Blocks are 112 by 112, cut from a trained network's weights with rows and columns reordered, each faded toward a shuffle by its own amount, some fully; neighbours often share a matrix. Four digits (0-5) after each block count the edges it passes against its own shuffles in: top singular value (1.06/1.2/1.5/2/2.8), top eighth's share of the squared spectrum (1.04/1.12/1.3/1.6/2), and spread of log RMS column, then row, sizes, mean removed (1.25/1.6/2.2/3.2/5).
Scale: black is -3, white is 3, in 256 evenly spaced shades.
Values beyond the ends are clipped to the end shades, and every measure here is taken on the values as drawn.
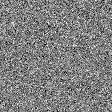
0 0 0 0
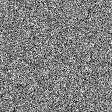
0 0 0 0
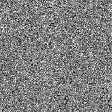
3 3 1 1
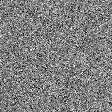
1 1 0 0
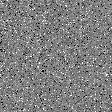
0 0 0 0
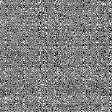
3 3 4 0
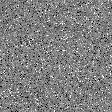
0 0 0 0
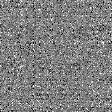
2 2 3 0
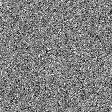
0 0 0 0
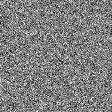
2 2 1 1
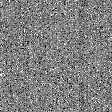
2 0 0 0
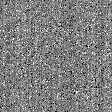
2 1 0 1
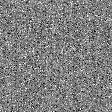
1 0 0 0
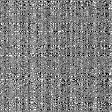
4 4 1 4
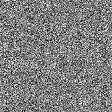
3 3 2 1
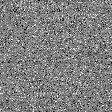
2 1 1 0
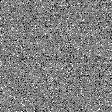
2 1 2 0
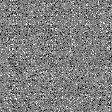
2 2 2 0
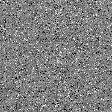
1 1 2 0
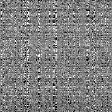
4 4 4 1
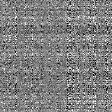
4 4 4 1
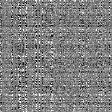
4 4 4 1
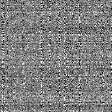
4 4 4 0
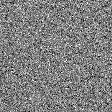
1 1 0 0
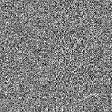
4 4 2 2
